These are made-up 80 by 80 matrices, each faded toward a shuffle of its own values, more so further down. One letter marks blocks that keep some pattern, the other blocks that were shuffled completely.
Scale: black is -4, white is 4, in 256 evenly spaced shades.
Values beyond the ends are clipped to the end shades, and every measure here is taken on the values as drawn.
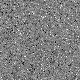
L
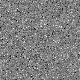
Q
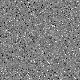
Q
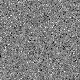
Q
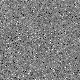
L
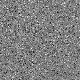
Q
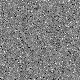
L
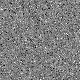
L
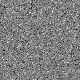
L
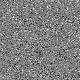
L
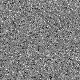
L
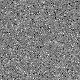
Q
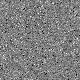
L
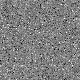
L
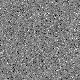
Q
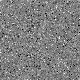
Q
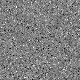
Q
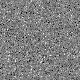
Q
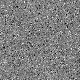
L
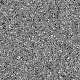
L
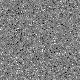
L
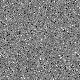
L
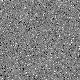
L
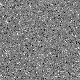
Q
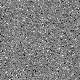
Q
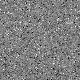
L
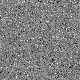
L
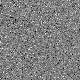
L
